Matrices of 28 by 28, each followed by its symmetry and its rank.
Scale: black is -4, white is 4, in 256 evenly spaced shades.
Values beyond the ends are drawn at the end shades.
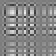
symmetric, rank one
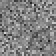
symmetric, full rank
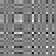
symmetric, rank one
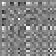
symmetric, rank three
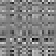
neither, rank two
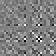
symmetric, rank three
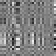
neither, rank two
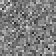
symmetric, full rank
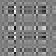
neither, rank one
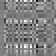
neither, rank two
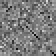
symmetric, full rank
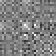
symmetric, rank three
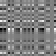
neither, rank one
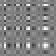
symmetric, rank one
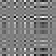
neither, rank one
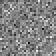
symmetric, full rank
